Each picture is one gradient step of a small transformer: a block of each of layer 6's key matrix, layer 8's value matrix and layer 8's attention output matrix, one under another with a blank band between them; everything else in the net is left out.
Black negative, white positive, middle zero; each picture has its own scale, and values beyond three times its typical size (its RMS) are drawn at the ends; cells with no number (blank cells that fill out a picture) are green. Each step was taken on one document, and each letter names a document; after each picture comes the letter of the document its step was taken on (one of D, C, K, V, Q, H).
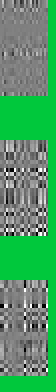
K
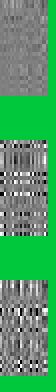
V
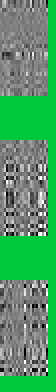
K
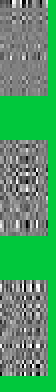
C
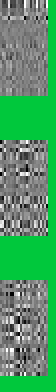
C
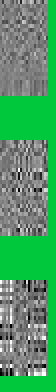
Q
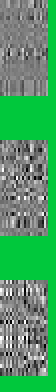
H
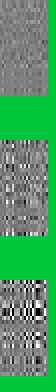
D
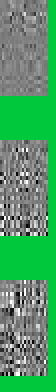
C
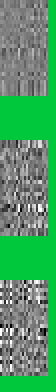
Q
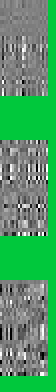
H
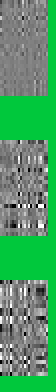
Q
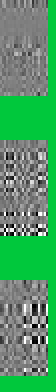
K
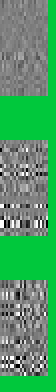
C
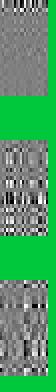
K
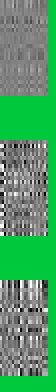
V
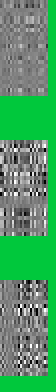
V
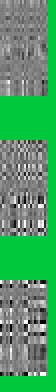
Q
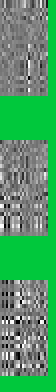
C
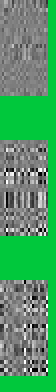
K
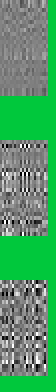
D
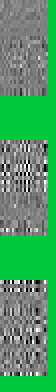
D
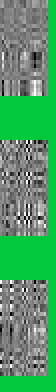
Q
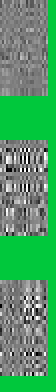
D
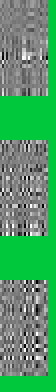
D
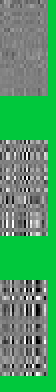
D
